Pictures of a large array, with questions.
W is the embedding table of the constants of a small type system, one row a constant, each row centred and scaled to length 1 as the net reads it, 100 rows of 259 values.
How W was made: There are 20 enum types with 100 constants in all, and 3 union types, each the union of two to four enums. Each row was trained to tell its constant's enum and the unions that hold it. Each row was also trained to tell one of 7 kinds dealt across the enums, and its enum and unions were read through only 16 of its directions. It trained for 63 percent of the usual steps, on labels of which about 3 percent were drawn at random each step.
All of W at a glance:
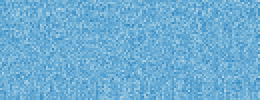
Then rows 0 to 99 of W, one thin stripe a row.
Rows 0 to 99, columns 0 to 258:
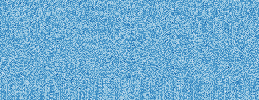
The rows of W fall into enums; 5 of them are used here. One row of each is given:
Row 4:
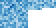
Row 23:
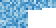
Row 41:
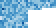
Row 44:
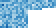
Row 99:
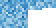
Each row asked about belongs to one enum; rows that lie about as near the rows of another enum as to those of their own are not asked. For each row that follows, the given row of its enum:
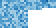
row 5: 4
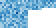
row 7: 99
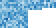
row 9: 41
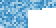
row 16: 4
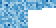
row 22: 4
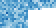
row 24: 41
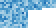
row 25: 99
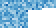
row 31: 4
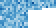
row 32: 41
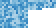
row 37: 4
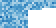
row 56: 4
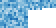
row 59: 41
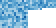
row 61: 23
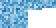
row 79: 23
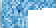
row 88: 23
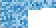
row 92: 4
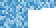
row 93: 41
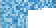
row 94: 23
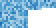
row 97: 41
